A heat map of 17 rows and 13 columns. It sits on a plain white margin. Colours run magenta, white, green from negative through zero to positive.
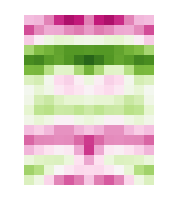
Mirror symmetry: left to right. Average level on the scale: 50%. Stripes: horizontal, repeating 3 times.
